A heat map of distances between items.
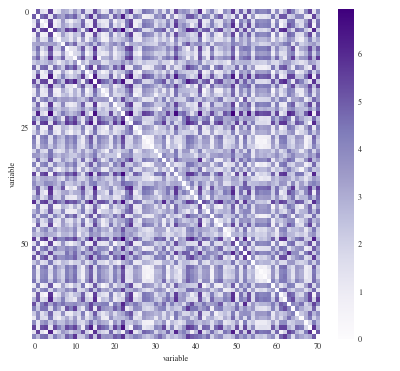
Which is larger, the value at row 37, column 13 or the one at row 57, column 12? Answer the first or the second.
the first
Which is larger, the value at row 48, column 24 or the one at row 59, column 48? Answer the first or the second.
the first
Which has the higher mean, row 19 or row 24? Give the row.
24
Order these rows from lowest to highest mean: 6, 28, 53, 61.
6, 28, 61, 53
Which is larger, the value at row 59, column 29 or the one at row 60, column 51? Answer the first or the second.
the first
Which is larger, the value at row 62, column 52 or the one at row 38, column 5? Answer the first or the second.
the first
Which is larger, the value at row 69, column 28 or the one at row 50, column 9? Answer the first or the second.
the first
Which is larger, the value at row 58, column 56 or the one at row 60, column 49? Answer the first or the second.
the second
